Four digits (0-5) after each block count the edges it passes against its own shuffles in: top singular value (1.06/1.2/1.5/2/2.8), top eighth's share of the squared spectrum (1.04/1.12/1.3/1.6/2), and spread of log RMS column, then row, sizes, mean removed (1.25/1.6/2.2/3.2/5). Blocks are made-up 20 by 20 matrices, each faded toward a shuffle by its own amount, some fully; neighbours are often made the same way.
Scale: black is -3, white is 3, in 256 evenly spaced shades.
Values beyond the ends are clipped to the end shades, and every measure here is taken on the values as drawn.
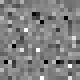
1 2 0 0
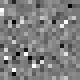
1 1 0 0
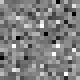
0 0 1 0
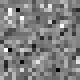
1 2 0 0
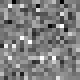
0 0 0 0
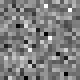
0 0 0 0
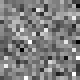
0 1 0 0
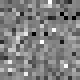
0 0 0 0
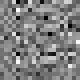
3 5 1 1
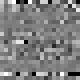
2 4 0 3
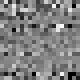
2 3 0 3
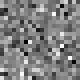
0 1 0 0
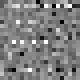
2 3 0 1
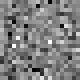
0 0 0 0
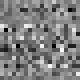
1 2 0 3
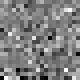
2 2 0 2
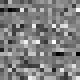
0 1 0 3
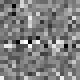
2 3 0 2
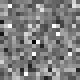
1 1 0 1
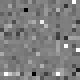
2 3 0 1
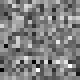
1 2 0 1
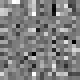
3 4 1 2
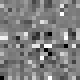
3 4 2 2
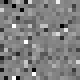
0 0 0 0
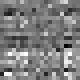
3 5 2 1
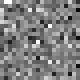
0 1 0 0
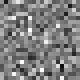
2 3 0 0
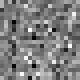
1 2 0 0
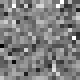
1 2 0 0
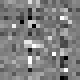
3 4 2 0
